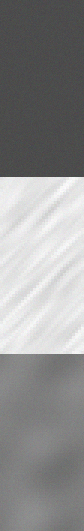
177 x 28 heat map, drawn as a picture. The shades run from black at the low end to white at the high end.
The table splits into 3 rows of 1 panel. Panel 1,1: low, flat. Panel 2,1: very high, slanting up to the right, faint in contrast. Panel 3,1: middling, smooth, faint in contrast.
